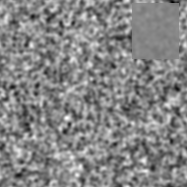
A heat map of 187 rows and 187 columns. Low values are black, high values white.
There are no regular stripes. An odd patch, calmer than its surroundings, sits in the top right. No lone cell stands out from its neighbours. The top right is the smoothest part. The field is mottled with small blotches.
